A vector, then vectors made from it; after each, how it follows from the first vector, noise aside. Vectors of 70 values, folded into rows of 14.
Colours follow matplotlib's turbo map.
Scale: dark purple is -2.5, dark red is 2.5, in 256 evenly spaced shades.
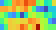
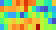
copied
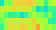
shrunk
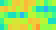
shrunk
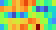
copied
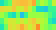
shrunk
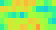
shrunk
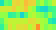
shrunk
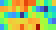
copied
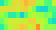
shrunk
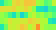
shrunk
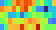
copied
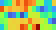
copied
